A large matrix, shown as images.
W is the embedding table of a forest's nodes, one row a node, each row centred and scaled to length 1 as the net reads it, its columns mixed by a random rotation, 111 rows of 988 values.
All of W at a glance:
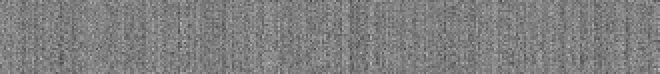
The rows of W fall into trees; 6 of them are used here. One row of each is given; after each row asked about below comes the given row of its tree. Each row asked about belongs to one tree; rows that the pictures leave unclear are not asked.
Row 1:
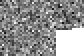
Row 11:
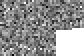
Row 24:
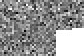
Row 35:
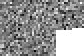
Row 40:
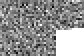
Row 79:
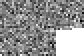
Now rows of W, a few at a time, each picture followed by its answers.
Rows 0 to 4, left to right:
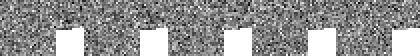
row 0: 1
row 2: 24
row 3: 24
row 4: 40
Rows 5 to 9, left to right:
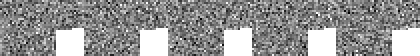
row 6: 35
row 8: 79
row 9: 79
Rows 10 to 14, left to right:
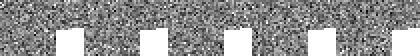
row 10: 40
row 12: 79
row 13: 1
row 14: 11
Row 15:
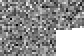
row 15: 24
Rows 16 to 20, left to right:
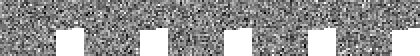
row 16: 40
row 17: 35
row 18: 11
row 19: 79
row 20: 11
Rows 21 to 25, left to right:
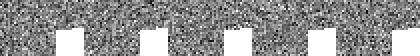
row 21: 1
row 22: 11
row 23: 79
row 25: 11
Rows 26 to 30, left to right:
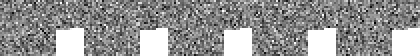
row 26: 40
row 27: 1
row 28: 35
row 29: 35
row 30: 11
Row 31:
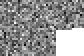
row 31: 1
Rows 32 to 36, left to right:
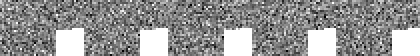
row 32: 24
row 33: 35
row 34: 40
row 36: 35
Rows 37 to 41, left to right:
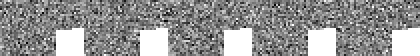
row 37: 35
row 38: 79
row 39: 35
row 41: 1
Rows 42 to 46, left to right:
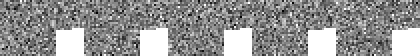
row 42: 35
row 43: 79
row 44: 35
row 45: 11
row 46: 24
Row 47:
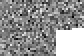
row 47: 35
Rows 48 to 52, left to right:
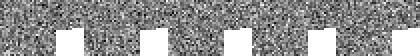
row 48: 11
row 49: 11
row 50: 35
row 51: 1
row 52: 1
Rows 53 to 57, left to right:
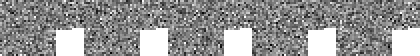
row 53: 79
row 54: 79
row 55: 79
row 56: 1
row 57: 79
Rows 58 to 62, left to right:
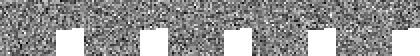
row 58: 35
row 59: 79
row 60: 24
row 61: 1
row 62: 1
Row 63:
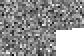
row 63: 11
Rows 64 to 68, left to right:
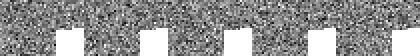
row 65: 11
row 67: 24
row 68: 1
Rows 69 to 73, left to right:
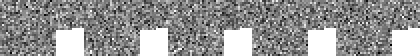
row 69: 24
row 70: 11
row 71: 11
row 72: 35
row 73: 35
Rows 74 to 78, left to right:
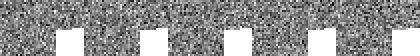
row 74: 35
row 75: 1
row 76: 79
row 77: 24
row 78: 40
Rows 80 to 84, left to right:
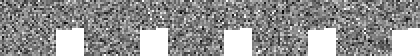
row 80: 40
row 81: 79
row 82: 79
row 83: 11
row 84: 24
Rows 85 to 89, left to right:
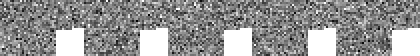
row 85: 35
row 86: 79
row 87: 24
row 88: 79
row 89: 24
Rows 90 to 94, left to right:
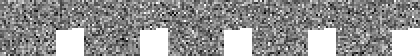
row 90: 11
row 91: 79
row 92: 35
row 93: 79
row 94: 79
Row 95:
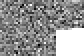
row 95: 40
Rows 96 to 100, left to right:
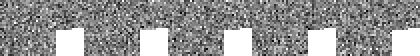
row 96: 1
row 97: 40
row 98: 79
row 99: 11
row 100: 11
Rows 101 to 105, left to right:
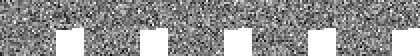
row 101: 1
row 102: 35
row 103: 40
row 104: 11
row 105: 35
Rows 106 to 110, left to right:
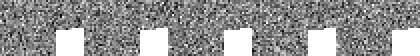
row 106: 11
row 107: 24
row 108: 35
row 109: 1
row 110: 35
